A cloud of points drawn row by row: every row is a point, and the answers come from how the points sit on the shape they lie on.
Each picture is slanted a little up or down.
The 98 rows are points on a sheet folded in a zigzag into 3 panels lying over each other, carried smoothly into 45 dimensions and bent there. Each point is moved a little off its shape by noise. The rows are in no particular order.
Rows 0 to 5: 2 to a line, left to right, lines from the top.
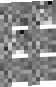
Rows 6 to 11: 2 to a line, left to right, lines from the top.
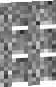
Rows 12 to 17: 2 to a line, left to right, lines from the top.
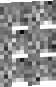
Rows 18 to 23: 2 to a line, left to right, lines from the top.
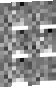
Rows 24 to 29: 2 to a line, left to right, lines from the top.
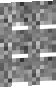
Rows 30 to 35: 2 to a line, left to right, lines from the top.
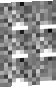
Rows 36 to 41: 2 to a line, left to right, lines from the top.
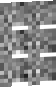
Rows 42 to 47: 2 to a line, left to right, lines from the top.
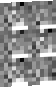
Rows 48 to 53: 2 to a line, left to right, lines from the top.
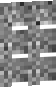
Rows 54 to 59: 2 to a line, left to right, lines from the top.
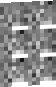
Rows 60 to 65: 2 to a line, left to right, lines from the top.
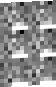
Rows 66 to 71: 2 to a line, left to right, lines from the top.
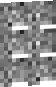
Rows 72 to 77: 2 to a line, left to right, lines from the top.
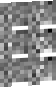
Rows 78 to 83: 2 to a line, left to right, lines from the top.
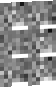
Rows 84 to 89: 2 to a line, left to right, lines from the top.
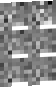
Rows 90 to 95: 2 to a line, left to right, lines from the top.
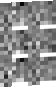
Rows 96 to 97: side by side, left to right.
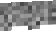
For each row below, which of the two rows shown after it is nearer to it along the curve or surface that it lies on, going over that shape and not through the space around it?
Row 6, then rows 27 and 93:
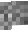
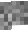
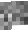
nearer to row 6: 27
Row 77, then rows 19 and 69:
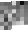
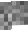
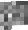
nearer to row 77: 19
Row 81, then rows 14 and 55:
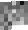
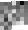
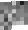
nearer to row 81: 14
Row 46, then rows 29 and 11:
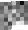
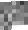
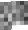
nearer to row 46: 29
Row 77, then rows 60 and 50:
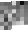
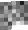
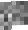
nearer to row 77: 60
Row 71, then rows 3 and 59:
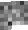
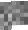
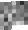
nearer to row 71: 3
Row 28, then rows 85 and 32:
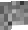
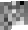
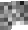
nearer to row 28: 85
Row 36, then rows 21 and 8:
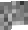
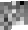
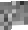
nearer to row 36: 8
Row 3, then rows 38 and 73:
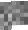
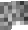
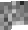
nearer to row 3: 73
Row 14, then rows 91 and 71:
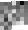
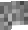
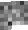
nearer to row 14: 91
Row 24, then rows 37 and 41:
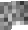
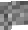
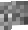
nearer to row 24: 41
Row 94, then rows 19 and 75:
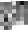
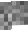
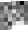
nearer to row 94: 19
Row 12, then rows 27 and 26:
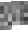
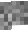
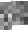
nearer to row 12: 27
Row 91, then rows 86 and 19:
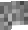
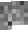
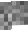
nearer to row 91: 19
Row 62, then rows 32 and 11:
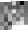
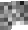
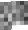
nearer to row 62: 32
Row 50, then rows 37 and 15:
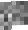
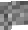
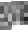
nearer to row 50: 15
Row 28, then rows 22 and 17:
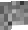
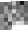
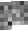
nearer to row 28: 17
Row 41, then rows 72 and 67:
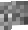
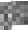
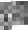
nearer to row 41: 67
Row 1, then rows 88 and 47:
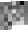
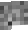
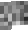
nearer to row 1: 88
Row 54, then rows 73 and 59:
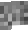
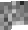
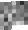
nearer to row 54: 73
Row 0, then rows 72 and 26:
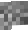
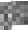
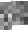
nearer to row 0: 72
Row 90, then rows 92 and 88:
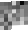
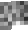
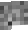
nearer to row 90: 88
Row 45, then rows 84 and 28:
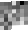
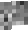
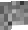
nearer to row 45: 28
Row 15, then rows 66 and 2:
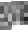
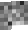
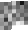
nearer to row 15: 2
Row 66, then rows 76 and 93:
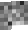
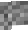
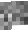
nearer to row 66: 76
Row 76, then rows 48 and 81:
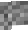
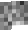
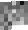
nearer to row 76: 81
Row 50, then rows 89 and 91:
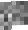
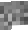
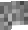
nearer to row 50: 89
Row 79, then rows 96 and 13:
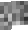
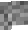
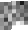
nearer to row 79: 13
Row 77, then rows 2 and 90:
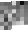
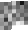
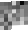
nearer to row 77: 90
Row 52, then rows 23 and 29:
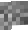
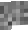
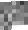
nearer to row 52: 29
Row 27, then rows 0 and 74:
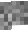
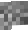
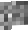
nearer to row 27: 0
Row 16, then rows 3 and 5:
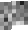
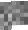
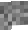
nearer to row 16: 3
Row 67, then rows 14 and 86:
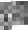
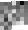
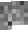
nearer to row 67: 14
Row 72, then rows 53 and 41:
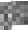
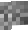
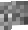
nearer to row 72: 53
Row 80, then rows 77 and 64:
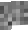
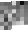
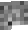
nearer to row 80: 64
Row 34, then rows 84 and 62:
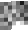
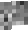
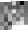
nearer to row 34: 84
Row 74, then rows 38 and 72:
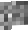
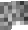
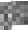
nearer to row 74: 72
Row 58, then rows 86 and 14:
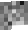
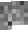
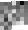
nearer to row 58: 86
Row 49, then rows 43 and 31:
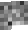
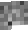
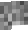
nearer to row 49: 43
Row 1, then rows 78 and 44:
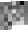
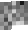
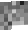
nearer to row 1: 44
